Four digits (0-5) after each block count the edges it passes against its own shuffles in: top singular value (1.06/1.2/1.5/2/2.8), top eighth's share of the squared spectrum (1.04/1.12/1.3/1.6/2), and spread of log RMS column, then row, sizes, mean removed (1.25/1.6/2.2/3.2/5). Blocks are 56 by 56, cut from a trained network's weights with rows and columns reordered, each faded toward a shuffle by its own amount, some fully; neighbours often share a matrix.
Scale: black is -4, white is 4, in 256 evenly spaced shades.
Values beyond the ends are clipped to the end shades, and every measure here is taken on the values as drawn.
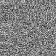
3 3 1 0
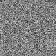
3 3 0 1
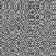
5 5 3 3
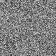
0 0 0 0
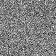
0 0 0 0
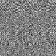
4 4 1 3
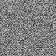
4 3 0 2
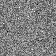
0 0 0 0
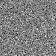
0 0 0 0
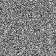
2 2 0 0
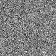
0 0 0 0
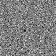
2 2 0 1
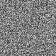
0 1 0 0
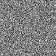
3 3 1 1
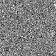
1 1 0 0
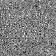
2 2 0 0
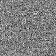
3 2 0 1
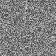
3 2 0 0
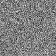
3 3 1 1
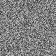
0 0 0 0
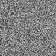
3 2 0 0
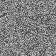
2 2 0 0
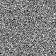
1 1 0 0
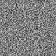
3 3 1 0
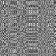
4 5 3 1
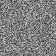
2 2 0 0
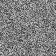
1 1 0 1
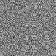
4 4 1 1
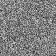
2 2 0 0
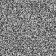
2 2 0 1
